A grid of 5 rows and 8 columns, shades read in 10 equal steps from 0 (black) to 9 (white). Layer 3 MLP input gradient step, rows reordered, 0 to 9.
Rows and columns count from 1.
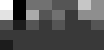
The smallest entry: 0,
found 2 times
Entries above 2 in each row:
7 6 4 0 0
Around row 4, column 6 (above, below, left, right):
2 2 2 2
